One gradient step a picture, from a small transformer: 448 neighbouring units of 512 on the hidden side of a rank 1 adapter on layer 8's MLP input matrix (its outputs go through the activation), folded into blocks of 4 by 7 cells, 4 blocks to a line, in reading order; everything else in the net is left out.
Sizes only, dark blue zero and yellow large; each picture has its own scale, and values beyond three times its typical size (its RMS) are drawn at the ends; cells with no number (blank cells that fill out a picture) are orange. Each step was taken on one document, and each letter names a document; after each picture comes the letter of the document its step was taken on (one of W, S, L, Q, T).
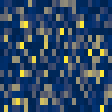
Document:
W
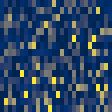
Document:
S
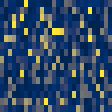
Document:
S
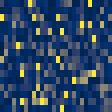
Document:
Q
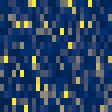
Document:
Q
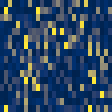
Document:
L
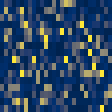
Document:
W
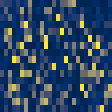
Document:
W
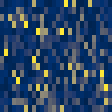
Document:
Q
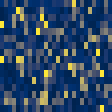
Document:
S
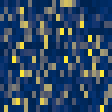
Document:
W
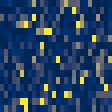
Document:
Q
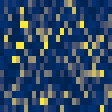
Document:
W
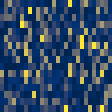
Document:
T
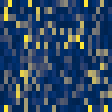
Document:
L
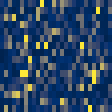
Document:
L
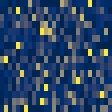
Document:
Q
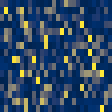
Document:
W
